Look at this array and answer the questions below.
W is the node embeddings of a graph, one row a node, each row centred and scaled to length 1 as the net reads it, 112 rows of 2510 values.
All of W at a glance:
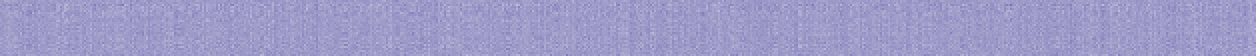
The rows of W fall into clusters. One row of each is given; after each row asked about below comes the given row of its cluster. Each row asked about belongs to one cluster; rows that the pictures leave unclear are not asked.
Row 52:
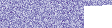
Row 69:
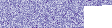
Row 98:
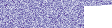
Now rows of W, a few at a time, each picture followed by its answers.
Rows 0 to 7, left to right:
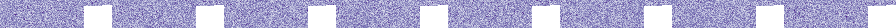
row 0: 52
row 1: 69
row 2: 98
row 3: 98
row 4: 69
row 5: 69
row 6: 98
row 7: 52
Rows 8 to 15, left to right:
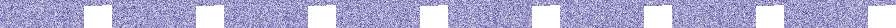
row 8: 52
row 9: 52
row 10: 52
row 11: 52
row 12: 69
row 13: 69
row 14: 69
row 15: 98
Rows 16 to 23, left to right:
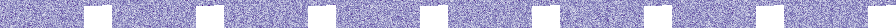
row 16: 52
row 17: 69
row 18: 69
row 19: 52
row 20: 69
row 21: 69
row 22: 98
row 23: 69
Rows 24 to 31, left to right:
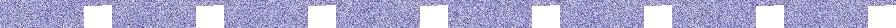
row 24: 69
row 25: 98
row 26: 98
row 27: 98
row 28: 69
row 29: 98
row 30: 69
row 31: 98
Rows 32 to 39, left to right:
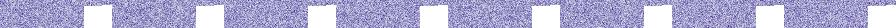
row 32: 98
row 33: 98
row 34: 52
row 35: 69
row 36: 52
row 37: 98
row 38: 69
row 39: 52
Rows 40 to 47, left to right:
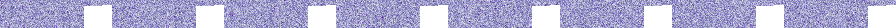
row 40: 52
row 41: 52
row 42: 69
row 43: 69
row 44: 69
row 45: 98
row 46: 98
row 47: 52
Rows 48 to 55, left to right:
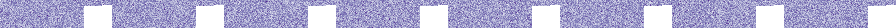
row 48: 69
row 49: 98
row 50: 98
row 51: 69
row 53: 69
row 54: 98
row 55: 52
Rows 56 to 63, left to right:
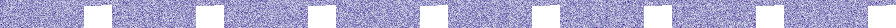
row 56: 98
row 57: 69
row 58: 98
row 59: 98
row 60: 98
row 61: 69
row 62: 52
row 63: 52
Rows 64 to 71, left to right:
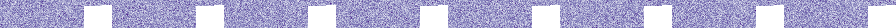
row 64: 98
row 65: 52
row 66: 98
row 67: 98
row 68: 52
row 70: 98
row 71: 98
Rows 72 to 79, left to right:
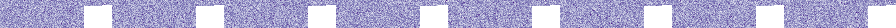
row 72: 52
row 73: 69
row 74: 69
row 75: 98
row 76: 69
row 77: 69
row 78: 98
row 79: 69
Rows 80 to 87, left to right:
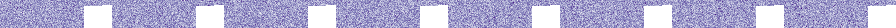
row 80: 52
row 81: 69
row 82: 98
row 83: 98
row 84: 69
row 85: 52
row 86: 69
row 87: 52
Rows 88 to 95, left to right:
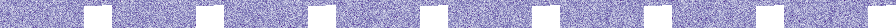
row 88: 69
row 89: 98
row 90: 98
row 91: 98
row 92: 69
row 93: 69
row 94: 98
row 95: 69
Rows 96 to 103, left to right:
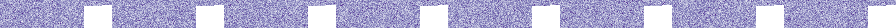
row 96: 98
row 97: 52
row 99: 98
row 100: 69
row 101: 52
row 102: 98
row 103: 52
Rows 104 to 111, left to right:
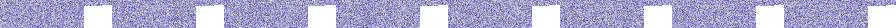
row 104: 69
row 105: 52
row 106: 98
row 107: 98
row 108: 98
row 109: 52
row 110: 52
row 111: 52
